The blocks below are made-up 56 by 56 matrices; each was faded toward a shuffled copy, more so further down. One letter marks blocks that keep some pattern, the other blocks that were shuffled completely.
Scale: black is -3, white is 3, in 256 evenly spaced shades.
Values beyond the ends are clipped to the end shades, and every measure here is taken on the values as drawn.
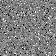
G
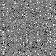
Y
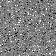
G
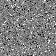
G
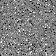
Y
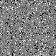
Y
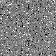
Y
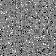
Y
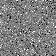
G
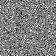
G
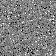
G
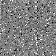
Y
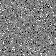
G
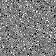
Y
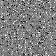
Y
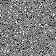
G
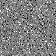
Y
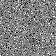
G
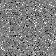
Y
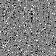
Y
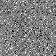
Y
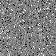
Y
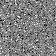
G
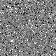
G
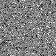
Y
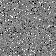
G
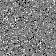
Y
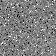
G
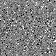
Y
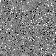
Y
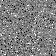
G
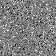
G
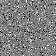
Y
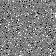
G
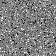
Y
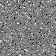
G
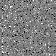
Y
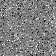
G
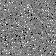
G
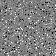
Y
